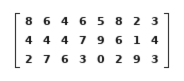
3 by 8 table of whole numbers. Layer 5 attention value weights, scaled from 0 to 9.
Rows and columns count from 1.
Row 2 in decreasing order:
9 7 6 4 4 4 4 1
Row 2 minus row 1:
-4 -2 0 1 4 -2 -1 1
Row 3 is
2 7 6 3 0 2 9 3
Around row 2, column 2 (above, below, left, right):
6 7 4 4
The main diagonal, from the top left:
8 4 6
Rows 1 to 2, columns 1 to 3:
8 6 4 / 4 4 4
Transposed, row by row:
8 4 2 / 6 4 7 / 4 4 6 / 6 7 3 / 5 9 0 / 8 6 2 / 2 1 9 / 3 4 3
